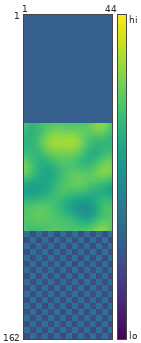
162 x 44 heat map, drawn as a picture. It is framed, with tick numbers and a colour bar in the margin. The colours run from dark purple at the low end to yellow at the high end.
It is made of 3 by 1 panels. Panel 1,1: low, flat. Panel 2,1: high, smooth. Panel 3,1: low, checkered.
